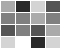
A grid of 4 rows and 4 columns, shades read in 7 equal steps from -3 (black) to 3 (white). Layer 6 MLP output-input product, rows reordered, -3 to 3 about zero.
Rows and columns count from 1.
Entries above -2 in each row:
3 4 4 3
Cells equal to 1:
3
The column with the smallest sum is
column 3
